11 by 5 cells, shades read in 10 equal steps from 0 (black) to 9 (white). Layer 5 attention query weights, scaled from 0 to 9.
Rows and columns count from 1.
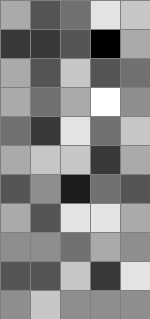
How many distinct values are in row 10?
4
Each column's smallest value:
2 2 1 0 3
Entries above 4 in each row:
3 1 2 4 2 4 1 4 4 2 5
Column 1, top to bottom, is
6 2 6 6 4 6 3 6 5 3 5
